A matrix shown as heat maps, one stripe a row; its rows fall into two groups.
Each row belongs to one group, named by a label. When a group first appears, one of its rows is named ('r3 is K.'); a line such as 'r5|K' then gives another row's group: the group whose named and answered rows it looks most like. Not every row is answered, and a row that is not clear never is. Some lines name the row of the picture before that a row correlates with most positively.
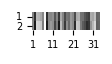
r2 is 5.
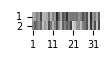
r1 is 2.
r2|2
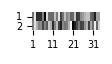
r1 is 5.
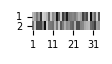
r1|2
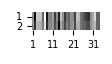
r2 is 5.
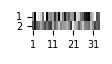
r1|5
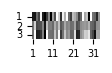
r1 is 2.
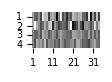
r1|2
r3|2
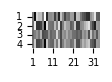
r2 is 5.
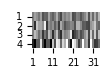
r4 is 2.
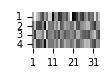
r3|5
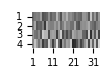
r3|2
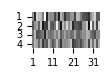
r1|5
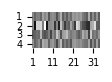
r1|2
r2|5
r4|2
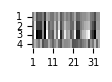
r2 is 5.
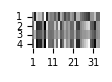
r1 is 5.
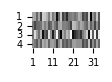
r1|2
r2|2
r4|2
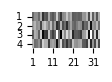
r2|2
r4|2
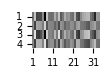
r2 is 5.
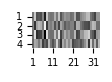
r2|5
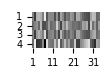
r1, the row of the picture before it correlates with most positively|2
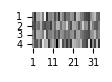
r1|5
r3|5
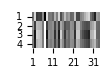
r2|5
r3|5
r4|5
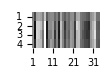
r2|5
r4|5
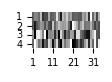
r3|5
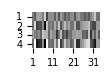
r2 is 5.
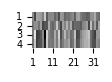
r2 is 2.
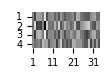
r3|5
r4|2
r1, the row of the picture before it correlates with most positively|1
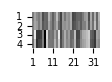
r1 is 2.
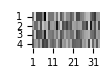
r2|2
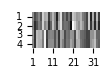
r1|2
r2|2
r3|5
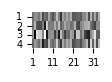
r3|5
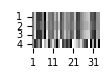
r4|2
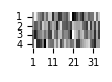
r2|2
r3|2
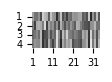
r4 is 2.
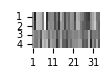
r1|5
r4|2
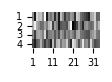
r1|5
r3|5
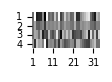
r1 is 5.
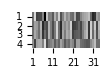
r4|5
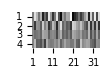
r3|2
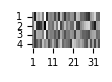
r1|5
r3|5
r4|2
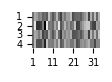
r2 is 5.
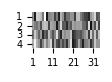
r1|5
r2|2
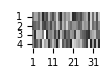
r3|5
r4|2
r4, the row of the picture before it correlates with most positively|2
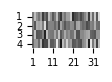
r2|5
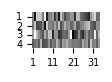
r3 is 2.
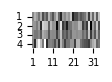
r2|2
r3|2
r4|5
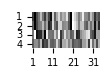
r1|2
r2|2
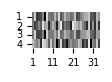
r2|2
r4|2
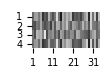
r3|5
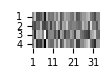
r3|5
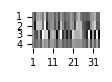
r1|5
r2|5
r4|2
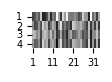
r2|2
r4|2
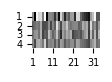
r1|5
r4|5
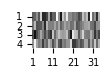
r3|2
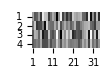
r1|2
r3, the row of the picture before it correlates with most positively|1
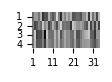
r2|2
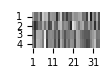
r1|2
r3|5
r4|5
